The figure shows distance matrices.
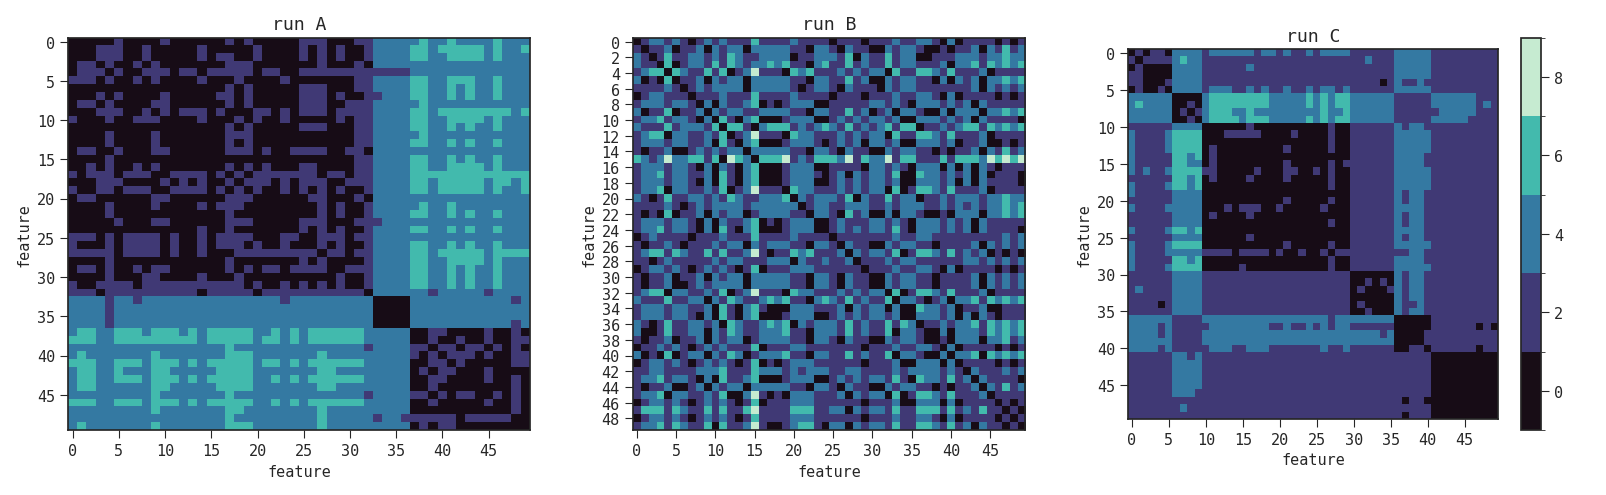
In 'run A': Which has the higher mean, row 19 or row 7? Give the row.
19
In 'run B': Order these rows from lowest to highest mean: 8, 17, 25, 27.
25, 8, 17, 27
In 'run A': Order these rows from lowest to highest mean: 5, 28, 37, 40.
28, 5, 40, 37
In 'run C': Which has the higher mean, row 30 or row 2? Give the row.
2
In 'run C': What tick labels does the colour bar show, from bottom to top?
0, 2, 4, 6, 8
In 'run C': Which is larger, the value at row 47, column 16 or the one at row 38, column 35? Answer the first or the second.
the second
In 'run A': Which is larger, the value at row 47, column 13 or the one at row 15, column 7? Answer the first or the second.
the first
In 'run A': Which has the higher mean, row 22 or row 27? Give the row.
27
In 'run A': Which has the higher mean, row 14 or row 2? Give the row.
2
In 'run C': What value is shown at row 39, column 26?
4
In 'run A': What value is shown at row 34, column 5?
4
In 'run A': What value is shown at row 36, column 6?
4
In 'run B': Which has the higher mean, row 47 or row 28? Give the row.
47
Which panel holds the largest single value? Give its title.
run B
